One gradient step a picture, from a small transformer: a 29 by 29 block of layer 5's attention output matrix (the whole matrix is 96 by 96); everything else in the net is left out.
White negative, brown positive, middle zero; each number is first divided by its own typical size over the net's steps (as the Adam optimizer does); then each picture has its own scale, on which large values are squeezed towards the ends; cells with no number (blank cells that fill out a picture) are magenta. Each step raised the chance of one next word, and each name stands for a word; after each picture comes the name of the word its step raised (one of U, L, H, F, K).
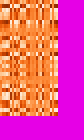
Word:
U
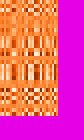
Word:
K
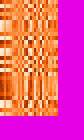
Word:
U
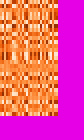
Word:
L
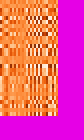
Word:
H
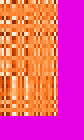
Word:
H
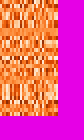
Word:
U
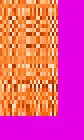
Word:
H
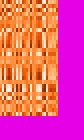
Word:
K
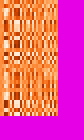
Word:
U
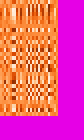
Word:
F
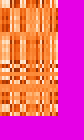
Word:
L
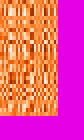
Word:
F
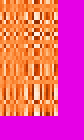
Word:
H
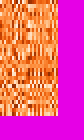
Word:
U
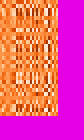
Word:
F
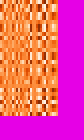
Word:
U
